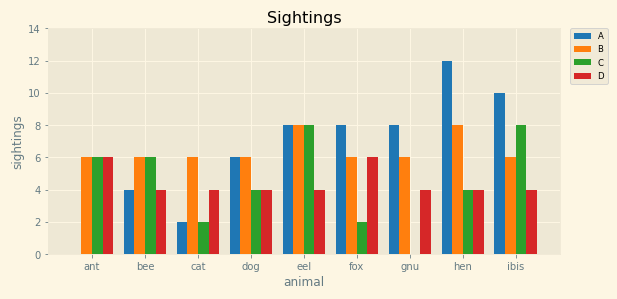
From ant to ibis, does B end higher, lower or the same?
the same
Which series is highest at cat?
B
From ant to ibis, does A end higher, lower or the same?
higher
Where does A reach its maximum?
hen
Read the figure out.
Title: Sightings
x-axis: animal, ticks ant bee cat dog eel fox gnu hen ibis
y-axis: sightings, ticks 0 2 4 6 8 10 12 14
Legend: A, B, C, D
Values:
A: 0 4 2 6 8 8 8 12 10
B: 6 6 6 6 8 6 6 8 6
C: 6 6 2 4 8 2 0 4 8
D: 6 4 4 4 4 6 4 4 4
